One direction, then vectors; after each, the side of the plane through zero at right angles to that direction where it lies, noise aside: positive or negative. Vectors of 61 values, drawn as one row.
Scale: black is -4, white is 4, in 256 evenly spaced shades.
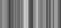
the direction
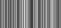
positive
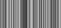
negative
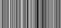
negative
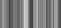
positive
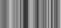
negative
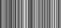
positive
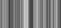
positive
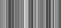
positive
